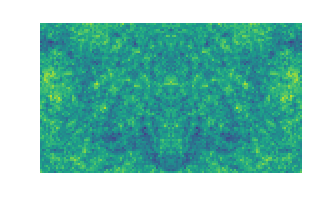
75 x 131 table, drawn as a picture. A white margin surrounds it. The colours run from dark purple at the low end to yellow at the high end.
Histogram: bell-shaped. Mirror symmetry: left to right. Seam: none. Grain: blotchy. Slope: none.
